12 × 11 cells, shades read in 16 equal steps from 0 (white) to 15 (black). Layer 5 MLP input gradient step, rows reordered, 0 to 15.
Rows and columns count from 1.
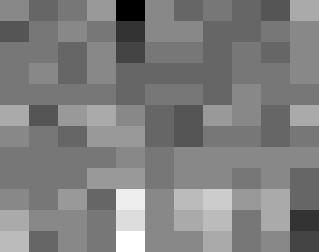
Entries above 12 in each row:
1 0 0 0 0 0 0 0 0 0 0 0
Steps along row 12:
up down up down up same down up down up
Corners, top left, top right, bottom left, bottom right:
7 5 4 11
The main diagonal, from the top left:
7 8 9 7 9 9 10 7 8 5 12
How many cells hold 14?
0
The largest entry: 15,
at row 1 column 5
